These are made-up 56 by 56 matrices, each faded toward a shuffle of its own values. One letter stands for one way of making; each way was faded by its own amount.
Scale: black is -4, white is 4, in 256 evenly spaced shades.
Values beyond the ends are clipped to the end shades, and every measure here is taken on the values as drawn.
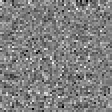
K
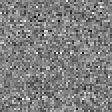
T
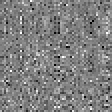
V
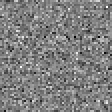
T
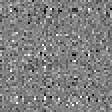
V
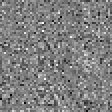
K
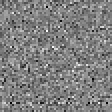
T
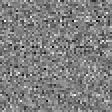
T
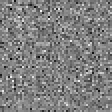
K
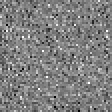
K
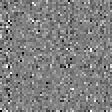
V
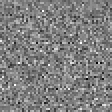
T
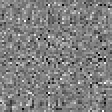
V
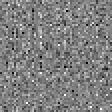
V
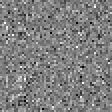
K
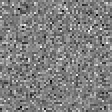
K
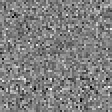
T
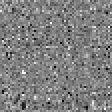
V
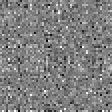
V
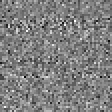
T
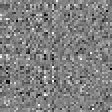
V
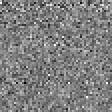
T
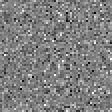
K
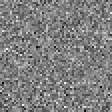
T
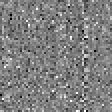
K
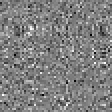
V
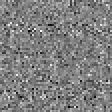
T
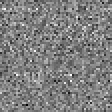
T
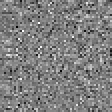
K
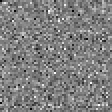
K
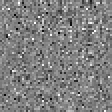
K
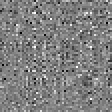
V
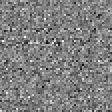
T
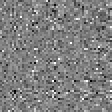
V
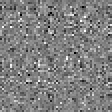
V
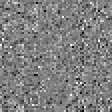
K
